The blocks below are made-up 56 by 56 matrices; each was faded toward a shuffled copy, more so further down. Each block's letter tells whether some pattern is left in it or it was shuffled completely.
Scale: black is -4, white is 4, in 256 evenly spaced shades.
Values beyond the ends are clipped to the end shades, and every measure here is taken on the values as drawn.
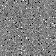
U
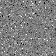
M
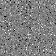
U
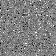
U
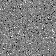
M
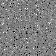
U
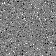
M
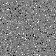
U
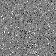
U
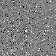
U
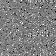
U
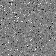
M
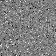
M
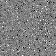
U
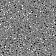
M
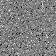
M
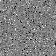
U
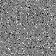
U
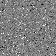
M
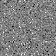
U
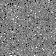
U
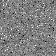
M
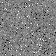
M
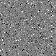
U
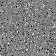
M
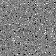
U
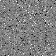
U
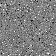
M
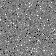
M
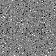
U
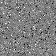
M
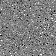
M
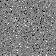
M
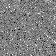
M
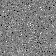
M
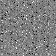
U
